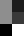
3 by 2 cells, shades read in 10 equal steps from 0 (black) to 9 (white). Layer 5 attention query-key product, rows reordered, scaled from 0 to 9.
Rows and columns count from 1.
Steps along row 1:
down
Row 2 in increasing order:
2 5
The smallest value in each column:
0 1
